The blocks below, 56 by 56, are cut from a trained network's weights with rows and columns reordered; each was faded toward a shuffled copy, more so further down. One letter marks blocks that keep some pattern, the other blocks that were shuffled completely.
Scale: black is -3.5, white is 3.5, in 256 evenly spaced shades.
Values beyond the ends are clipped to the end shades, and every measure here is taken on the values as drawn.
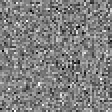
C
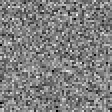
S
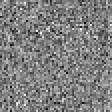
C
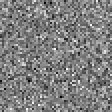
C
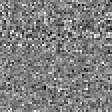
C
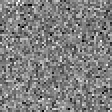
S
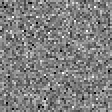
S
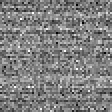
C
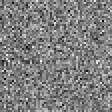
C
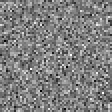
S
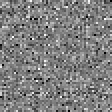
C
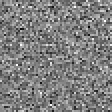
C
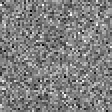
C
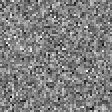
S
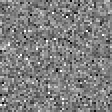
S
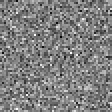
S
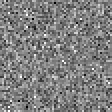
C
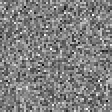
S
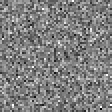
S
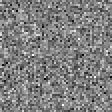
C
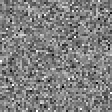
S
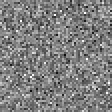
S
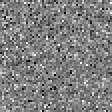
S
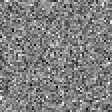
S
